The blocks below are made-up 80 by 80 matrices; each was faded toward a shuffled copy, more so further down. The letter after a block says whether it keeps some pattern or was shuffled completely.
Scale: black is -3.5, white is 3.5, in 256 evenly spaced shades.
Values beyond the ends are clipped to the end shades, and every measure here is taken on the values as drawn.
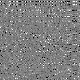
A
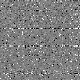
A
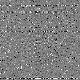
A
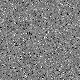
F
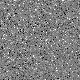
F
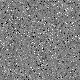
F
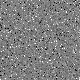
F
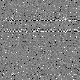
A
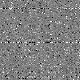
A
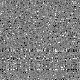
A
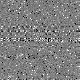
A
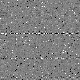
A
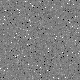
F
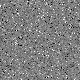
F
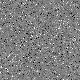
F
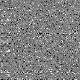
A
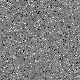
F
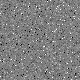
F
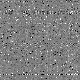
A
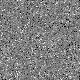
F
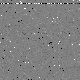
A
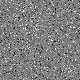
F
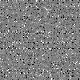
A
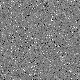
F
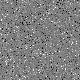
F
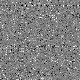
A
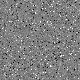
F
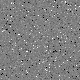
F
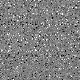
A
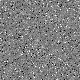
F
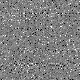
A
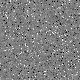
F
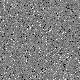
F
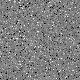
F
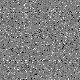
A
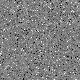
F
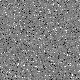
F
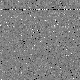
A
